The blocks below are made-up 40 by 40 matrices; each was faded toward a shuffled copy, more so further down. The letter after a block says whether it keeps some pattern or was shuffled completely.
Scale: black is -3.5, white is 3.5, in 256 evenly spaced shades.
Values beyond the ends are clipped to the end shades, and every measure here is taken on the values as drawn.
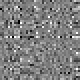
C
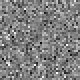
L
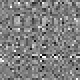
C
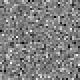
L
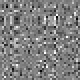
C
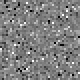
L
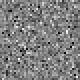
L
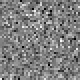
L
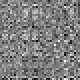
C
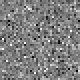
L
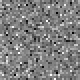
L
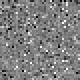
L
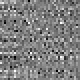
C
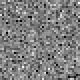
L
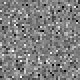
L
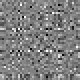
C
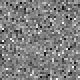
L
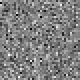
L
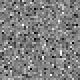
L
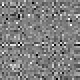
C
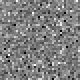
L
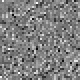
L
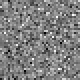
L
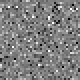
L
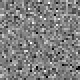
L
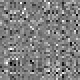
C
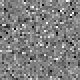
L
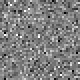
L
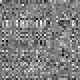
C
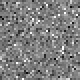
L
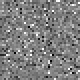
L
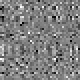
C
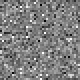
L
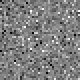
L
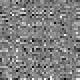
C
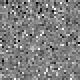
L
